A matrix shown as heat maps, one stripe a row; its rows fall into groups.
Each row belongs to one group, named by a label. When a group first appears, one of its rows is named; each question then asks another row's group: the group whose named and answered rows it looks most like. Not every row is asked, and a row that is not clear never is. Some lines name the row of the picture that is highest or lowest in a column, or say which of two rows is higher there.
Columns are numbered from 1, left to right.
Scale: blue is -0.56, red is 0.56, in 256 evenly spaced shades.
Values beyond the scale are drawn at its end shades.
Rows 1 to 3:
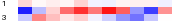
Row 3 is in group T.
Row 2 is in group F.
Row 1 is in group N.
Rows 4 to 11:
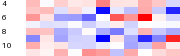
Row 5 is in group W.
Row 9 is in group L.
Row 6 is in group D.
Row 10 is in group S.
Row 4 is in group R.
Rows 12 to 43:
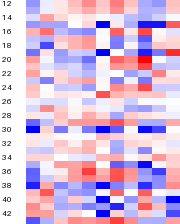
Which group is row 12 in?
F
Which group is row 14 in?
T
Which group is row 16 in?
D
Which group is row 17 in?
T
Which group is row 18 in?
T
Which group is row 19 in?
L
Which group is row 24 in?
D
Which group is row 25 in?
R
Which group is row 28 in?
N
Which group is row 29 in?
F
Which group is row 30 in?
L
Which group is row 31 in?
R
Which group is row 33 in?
T
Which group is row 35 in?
T
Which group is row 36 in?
F
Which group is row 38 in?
L
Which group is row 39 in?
D
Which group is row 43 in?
F
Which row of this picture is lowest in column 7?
41
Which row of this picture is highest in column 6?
25
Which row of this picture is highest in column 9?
20
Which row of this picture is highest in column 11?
19
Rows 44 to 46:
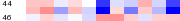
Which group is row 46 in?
R
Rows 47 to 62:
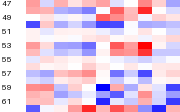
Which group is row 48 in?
D
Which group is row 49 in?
R
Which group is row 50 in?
L
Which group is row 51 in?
N
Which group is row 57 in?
T
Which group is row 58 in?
T
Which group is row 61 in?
W
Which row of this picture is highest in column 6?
49
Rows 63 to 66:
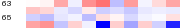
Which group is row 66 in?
W
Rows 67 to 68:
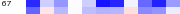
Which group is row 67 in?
L
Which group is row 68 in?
L
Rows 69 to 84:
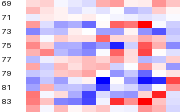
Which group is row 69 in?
R
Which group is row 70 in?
S
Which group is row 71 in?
T
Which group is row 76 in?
D
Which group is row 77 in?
F
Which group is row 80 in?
L
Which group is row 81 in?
L
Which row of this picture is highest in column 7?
83
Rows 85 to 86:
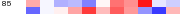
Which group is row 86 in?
F
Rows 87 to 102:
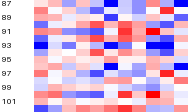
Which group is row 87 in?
W
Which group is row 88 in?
S
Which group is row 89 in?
W
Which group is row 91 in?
D
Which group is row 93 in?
L
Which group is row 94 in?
F
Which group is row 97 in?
S
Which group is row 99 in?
T
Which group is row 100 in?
D
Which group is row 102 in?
F
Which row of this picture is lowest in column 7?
93
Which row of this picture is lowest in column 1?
93
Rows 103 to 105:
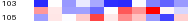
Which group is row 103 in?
L
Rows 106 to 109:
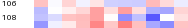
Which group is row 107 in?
F
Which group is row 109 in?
F
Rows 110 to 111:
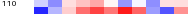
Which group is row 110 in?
T
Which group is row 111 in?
F
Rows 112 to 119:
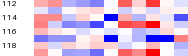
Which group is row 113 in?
T
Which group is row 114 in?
W
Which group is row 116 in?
S
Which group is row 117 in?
L
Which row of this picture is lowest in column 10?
117
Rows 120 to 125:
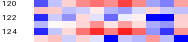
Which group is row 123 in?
F
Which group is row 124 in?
F
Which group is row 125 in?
W
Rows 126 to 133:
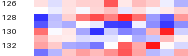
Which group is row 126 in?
R
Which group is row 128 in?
F
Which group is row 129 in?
L
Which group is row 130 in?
S
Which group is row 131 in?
S
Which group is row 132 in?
D
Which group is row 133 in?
F
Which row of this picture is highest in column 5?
128
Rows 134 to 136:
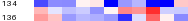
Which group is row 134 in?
L
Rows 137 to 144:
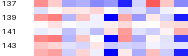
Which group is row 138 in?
T
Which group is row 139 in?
W
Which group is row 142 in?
W
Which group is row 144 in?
W
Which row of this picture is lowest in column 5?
137
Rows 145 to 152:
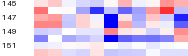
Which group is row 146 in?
S
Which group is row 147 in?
W
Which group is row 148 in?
W
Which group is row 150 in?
L
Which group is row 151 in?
T
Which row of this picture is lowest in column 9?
150
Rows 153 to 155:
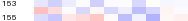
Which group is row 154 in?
S
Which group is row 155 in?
T
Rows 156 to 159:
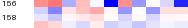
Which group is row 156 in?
W
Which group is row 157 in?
T
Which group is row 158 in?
T
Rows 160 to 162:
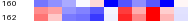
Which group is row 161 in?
D
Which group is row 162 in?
D
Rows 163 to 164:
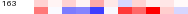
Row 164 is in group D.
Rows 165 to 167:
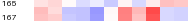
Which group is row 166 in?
D
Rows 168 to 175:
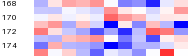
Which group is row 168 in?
T
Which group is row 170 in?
R
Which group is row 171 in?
W
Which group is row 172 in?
S
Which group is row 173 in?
T
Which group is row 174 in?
L
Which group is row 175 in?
S
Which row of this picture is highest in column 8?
170
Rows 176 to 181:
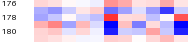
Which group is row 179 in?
W
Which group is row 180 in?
W
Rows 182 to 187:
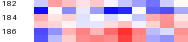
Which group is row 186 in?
F
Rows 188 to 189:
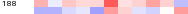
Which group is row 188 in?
R
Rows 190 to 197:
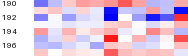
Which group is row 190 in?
F
